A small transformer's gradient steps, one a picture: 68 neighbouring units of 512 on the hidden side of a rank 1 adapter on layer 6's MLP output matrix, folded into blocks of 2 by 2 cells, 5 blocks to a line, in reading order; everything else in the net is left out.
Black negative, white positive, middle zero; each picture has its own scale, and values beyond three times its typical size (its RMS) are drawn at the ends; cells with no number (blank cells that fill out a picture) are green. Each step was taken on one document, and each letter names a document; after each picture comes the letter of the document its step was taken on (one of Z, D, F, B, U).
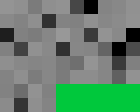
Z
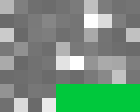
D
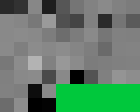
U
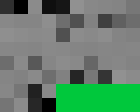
U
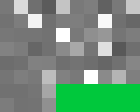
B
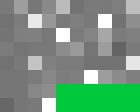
B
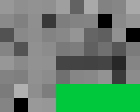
Z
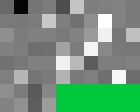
D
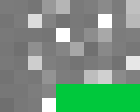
B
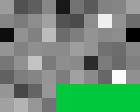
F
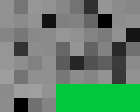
Z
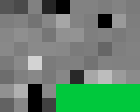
U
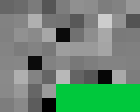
U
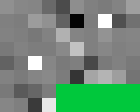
U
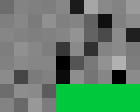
Z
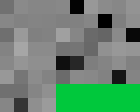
Z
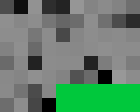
U
